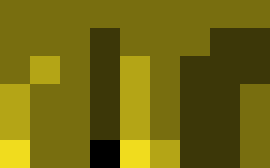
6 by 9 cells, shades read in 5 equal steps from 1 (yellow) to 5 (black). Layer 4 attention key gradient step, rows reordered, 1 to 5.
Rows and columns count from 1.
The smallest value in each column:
1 2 3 3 1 2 3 3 3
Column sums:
14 17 18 24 13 17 22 23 20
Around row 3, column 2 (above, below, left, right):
3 3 3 3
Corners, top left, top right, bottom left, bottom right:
3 3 1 3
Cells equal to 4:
15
